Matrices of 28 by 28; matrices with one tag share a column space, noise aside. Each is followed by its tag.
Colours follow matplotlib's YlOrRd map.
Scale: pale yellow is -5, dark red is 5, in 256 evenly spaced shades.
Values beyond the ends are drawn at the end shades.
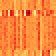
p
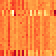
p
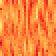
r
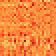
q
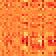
q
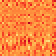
q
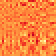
q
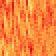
r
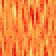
r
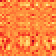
q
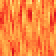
r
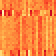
p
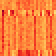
p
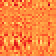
q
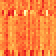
p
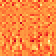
q
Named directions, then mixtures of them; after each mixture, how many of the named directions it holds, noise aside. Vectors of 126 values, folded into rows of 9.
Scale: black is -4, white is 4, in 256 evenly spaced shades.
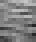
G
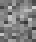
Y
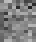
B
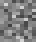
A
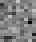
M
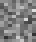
two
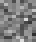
two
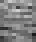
two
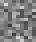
one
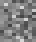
one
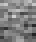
two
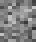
one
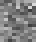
two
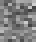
three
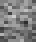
three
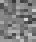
three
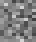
one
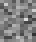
two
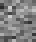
two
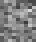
two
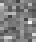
one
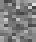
two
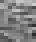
two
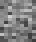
two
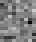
one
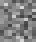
one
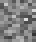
two
